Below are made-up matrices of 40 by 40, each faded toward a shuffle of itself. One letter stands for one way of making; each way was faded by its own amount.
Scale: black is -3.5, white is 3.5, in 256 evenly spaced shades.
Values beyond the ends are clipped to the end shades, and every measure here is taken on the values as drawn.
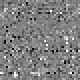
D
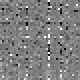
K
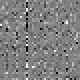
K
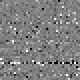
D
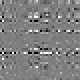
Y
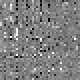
K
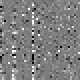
K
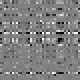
Y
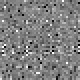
D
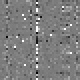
K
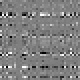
Y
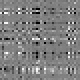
Y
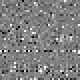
D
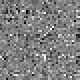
D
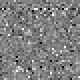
D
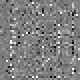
K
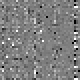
K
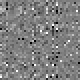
K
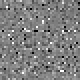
D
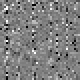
K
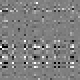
Y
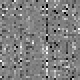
K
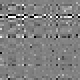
Y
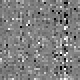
K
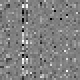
K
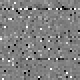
D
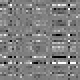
Y
